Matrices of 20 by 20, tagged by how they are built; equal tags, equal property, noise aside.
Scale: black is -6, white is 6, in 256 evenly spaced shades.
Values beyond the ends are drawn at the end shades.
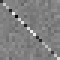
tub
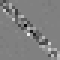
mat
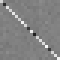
tub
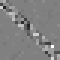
mat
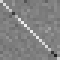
tub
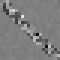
mat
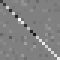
tub
